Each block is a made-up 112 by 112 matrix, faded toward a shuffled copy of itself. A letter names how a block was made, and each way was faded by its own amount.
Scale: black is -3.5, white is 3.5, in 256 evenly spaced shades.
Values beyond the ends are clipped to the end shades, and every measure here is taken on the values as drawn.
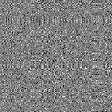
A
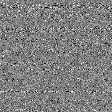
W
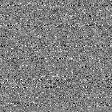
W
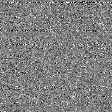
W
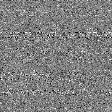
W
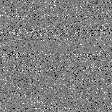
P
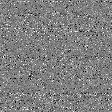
P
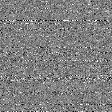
W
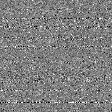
W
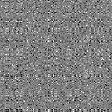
A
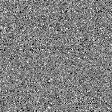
W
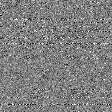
W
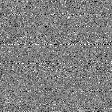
W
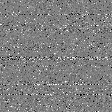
P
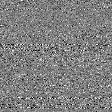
W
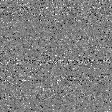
P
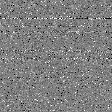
P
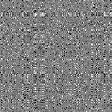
A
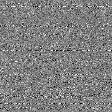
W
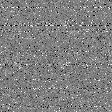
P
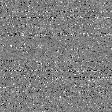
P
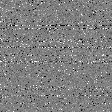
P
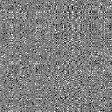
A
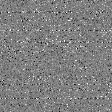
P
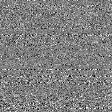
W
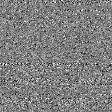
W
